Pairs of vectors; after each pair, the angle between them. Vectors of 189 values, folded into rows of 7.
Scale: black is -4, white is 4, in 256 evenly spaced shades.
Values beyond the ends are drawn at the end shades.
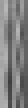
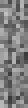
partly aligned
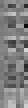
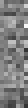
nearly opposite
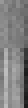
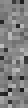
orthogonal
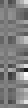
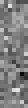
partly opposed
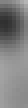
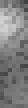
nearly opposite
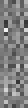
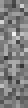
orthogonal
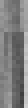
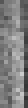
nearly opposite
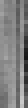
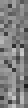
partly aligned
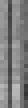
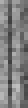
nearly parallel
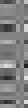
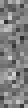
partly opposed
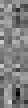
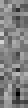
nearly parallel
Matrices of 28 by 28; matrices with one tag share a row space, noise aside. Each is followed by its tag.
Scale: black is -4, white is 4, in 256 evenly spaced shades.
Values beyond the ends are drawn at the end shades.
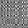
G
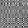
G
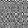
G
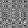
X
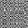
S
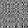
G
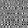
G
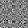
X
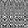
S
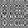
S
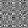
X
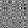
X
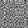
S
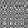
S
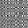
G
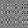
G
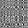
G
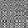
S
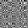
X
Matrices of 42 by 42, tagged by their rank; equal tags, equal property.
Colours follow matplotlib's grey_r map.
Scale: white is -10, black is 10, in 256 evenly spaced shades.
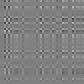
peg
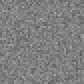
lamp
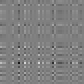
peg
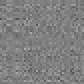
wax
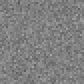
lamp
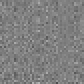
wax
